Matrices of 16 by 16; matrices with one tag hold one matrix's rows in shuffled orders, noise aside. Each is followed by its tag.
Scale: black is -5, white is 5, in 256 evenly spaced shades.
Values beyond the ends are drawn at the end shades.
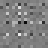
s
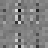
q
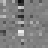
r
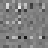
s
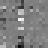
r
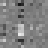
r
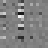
r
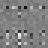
s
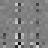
q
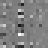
r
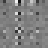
q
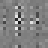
q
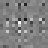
s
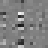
r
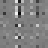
q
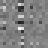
r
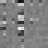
r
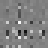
s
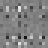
s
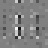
q
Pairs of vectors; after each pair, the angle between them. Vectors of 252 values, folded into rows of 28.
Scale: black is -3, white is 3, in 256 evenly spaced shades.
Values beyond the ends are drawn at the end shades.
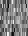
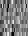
nearly parallel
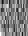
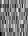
nearly opposite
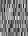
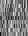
nearly opposite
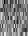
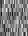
partly opposed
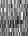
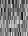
nearly opposite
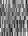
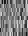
nearly opposite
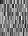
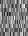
partly aligned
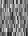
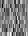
nearly opposite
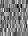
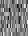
nearly parallel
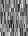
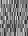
orthogonal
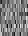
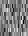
orthogonal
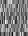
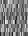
nearly parallel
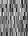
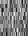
nearly parallel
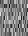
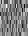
partly opposed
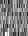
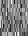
orthogonal
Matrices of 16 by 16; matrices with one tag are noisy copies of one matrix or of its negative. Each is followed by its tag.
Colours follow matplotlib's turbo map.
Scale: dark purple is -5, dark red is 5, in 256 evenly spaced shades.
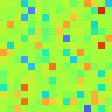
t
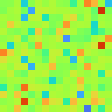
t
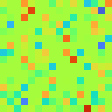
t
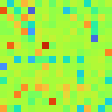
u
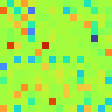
u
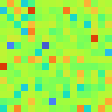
u
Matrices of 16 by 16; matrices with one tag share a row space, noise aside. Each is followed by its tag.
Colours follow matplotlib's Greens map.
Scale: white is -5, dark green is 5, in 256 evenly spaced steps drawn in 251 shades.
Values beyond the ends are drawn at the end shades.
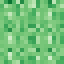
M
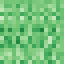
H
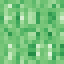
M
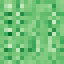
M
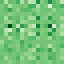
M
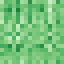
H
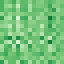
H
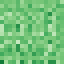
H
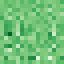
M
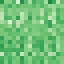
H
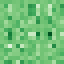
M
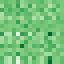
H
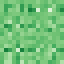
M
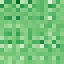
H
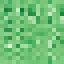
M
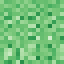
M
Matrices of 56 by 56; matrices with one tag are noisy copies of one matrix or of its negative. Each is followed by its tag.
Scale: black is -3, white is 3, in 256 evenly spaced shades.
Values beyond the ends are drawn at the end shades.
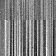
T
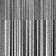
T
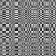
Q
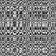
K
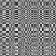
Q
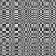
Q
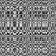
K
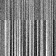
T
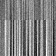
T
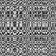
K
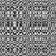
K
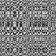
K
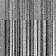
T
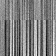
T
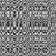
K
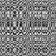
K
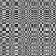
Q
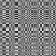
Q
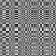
Q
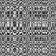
K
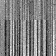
T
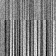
T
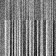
T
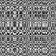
K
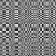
Q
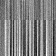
T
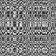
K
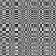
Q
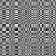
Q
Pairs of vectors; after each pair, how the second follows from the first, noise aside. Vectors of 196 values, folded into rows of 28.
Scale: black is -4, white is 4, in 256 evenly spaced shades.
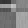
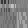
partly zeroed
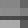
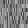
shuffled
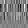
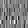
shuffled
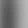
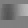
partly zeroed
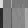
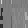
partly zeroed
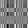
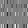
partly zeroed
